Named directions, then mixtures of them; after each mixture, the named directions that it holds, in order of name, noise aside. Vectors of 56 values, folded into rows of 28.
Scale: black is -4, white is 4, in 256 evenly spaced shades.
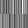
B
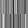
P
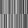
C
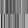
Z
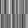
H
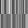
H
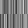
C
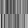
Z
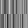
C, H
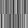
P, Z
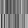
Z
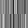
P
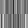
P, Z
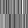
B, P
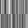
H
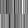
B, Z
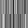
P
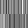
B, P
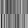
Z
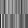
Z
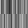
H, Z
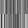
P, Z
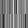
P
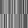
C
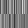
B, H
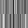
P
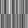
H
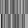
H, Z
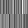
B
